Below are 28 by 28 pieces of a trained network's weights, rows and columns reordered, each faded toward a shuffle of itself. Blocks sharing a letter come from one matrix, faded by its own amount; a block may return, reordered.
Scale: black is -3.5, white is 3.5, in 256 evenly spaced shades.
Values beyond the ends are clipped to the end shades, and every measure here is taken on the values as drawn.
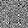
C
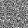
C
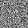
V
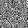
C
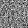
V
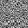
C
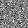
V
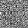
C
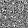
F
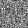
V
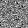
F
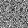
V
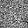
F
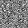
V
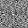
C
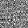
C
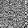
C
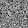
F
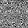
V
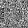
V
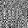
C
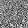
V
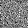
F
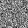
V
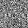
V
